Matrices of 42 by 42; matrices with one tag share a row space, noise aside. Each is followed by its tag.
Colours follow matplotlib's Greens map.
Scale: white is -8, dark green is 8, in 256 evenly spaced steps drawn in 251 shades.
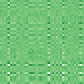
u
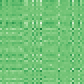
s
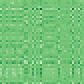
s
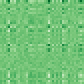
u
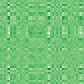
u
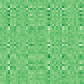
u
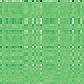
s
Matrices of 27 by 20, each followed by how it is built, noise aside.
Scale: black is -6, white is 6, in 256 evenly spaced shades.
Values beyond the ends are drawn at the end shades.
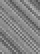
Toeplitz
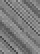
Toeplitz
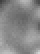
smooth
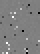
sparse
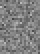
noise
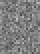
noise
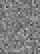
noise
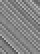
Toeplitz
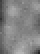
smooth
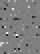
sparse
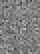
noise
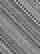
Toeplitz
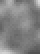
smooth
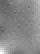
smooth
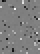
sparse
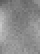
smooth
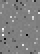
sparse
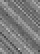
Toeplitz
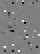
sparse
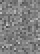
noise
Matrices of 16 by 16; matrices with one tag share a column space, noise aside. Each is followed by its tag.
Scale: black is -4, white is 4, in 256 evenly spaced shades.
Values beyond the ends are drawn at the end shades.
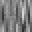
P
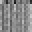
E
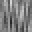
P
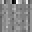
E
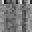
E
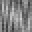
P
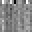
E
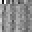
E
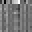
E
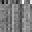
E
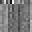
E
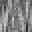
P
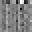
E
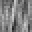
P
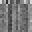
E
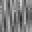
P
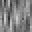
P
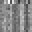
E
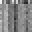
E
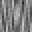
P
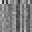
E
